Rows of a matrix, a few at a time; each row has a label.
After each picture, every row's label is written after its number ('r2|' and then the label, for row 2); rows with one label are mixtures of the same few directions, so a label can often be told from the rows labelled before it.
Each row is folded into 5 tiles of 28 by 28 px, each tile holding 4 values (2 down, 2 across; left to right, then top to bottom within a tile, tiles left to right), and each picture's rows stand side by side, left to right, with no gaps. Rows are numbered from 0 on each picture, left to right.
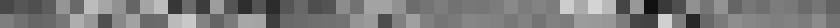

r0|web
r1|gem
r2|web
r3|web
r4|web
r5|gem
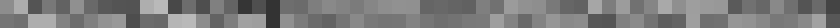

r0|gem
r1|gem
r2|gem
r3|web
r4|gem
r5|gem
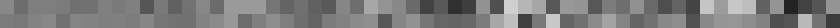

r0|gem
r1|web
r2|web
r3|web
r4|gem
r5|web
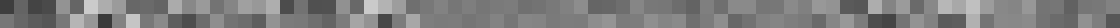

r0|web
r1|gem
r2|web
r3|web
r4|gem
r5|gem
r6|gem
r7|web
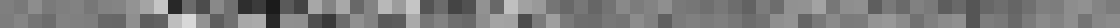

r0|gem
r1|gem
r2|gem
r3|web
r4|web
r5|web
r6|gem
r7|web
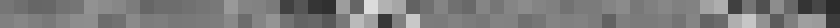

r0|web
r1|web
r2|web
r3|web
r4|gem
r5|gem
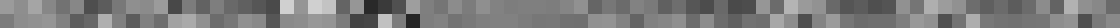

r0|web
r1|gem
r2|web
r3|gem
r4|gem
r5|web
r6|web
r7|web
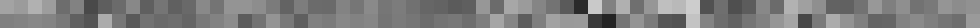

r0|web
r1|web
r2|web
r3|web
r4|gem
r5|web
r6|gem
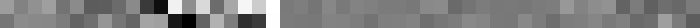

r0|web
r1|gem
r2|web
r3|gem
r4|web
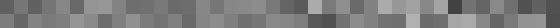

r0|web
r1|web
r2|gem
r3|gem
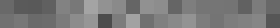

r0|web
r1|gem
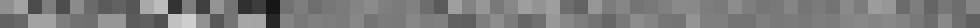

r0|gem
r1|gem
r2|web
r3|gem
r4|gem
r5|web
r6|web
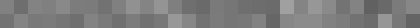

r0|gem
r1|gem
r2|web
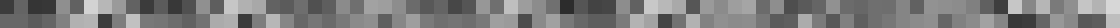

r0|web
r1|web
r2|web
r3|web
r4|web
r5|web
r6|web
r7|gem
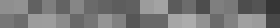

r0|gem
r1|gem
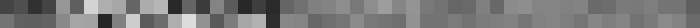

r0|web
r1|gem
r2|gem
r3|web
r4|gem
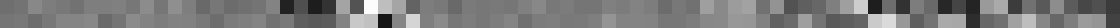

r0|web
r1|web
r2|web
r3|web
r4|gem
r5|web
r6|gem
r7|gem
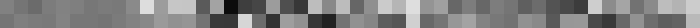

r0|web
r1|web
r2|gem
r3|gem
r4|gem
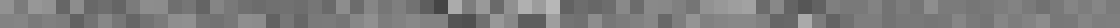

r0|web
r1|gem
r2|web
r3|gem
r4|web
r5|web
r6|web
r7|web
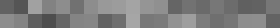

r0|gem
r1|gem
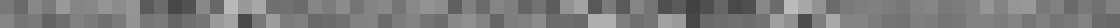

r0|gem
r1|web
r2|gem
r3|gem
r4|gem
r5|web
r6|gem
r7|web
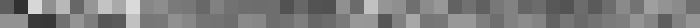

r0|gem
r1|gem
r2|web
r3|gem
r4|web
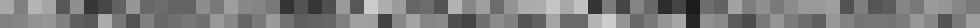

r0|web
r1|web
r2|web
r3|gem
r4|gem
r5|gem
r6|web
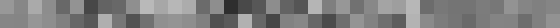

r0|web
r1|web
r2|gem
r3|web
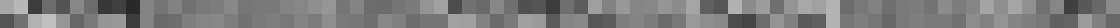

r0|gem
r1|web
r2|web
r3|gem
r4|gem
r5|gem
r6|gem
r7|web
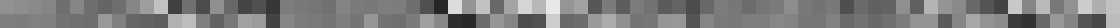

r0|web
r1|gem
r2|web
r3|gem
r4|gem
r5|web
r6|web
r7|gem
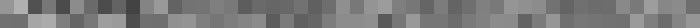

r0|gem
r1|gem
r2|web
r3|web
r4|web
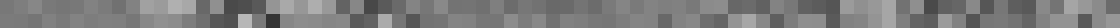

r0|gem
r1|web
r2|web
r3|gem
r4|web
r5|gem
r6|web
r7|web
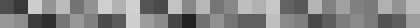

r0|gem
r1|gem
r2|gem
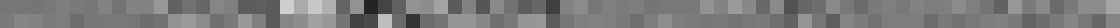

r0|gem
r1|gem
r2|web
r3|gem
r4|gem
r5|web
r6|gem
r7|gem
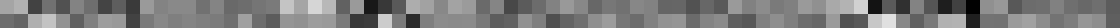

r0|gem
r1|web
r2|web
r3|web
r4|gem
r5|gem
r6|gem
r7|gem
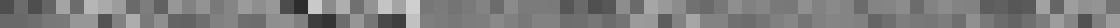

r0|web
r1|gem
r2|gem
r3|web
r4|web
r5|gem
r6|gem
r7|web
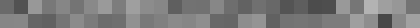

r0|gem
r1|gem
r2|web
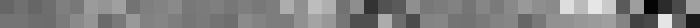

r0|web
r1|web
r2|web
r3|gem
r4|web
